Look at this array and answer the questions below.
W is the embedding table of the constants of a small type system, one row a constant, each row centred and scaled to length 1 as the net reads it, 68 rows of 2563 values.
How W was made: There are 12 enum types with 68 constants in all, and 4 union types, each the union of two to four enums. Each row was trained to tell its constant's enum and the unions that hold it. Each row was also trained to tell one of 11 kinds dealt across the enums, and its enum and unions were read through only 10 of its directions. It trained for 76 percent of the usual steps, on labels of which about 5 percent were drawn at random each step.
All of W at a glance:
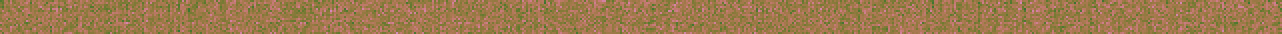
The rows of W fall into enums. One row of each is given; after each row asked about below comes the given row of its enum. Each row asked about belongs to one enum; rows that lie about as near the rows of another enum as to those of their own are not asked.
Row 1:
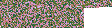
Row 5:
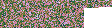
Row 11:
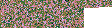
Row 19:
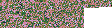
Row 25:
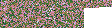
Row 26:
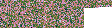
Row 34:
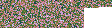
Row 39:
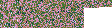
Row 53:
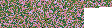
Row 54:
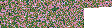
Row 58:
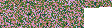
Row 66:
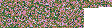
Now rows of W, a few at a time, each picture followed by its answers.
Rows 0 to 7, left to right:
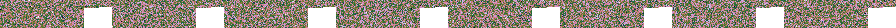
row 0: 19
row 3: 39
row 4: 5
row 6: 39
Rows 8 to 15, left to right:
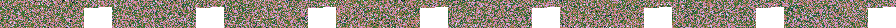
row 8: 5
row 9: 5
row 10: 53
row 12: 1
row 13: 39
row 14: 1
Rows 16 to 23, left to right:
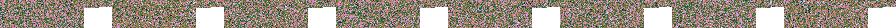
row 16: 53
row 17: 66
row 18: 19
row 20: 58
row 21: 19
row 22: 53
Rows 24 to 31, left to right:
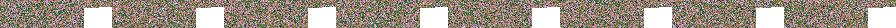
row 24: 19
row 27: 19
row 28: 1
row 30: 58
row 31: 53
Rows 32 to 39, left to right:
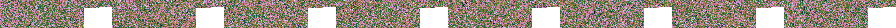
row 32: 58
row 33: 54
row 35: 19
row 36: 54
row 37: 1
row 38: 34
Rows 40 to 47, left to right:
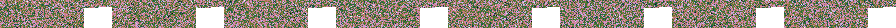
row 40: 53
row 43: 1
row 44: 11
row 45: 11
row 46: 11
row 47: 34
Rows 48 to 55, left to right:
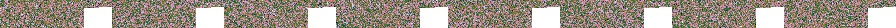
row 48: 26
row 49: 1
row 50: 5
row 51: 54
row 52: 58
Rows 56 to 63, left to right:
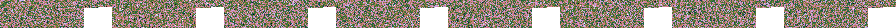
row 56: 66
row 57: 39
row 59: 66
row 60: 53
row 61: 54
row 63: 39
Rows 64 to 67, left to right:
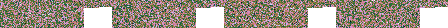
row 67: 39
